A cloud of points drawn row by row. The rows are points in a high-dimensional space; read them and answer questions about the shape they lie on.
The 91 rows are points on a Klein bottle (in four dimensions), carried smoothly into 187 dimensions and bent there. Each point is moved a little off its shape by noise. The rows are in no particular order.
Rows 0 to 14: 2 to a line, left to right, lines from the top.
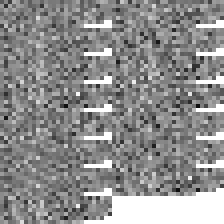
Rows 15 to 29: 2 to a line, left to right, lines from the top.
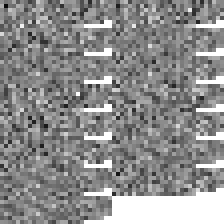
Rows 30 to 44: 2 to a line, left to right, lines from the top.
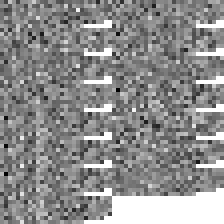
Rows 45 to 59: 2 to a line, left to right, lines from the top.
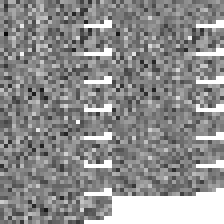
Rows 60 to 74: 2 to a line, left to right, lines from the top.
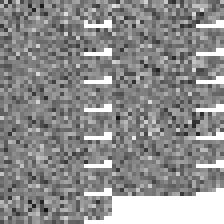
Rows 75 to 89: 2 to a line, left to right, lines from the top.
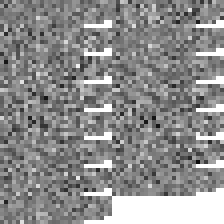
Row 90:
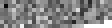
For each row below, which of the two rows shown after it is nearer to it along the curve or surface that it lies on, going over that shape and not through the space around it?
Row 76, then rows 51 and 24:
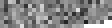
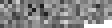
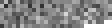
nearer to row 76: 24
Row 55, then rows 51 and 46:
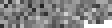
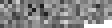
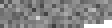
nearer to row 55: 51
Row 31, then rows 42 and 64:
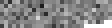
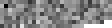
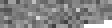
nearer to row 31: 42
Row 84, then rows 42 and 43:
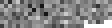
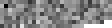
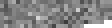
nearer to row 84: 42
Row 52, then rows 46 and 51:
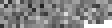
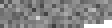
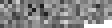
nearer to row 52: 51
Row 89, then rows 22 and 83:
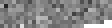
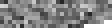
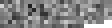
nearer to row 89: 83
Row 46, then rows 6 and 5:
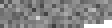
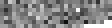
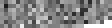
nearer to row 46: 5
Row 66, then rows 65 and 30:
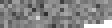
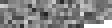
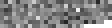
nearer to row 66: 65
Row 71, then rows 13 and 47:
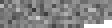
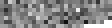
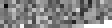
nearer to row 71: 47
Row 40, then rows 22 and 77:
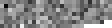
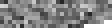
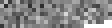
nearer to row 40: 77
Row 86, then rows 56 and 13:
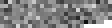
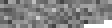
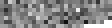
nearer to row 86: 13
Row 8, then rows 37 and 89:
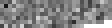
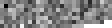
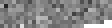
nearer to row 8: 37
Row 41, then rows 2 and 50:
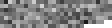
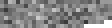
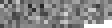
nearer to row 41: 2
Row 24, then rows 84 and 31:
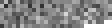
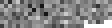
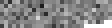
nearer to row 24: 84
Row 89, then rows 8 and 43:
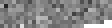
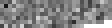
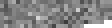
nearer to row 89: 43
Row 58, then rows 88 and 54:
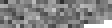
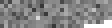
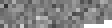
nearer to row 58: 88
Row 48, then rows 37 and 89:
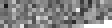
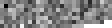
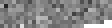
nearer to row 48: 37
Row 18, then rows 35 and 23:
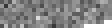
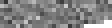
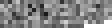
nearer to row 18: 23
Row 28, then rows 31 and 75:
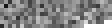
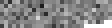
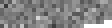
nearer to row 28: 31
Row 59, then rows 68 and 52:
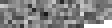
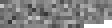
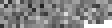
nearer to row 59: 68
